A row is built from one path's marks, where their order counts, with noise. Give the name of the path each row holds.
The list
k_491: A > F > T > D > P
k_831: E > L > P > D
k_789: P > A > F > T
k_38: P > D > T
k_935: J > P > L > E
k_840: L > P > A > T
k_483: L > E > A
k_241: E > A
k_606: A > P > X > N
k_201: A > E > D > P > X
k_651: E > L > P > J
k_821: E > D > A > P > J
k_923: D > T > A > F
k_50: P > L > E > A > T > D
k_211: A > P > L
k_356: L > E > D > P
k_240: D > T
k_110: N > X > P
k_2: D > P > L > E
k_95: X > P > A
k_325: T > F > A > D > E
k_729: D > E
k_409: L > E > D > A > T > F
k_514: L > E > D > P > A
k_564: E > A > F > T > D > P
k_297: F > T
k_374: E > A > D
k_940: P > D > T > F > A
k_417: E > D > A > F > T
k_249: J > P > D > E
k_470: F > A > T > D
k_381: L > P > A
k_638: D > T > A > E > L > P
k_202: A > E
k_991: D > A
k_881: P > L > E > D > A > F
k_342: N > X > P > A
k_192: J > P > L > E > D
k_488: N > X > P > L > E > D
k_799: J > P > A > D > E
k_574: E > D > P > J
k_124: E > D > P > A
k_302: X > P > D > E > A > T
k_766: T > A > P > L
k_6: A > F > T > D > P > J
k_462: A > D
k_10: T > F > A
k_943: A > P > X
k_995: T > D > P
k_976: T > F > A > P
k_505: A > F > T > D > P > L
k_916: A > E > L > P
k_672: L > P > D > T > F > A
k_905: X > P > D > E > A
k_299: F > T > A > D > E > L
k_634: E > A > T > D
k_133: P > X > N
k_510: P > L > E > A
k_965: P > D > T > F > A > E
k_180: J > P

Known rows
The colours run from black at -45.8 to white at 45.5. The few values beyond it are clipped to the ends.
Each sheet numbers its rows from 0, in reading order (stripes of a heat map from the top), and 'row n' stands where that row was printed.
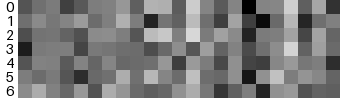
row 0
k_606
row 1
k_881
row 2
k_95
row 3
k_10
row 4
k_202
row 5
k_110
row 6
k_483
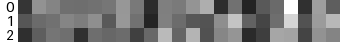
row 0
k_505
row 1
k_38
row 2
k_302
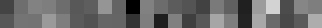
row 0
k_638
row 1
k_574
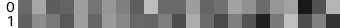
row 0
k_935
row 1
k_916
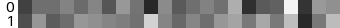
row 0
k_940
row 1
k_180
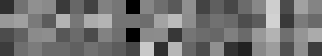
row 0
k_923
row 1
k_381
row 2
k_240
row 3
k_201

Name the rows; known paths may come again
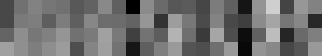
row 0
k_638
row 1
k_202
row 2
k_881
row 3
k_356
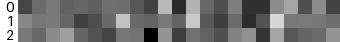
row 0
k_201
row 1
k_488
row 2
k_729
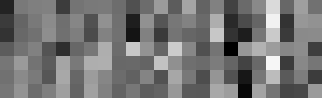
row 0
k_10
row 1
k_940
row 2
k_965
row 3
k_342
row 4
k_840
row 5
k_916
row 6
k_651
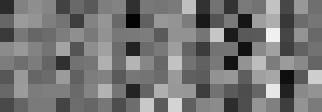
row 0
k_470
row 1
k_409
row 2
k_789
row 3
k_514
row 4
k_110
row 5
k_192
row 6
k_672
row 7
k_905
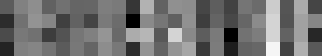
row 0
k_462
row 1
k_923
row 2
k_606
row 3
k_491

